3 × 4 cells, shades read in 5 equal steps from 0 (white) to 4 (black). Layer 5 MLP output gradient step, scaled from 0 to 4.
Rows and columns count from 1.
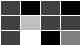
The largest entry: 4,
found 3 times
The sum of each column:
9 5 10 9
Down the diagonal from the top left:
3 1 4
